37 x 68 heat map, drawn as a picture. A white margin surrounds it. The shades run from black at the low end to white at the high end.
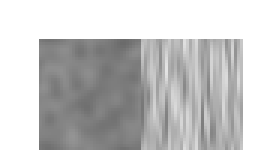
The table splits into one row of 2 panels. Panel 1,1: middling, blotchy, faint in contrast. Panel 1,2: high, streaked downward.
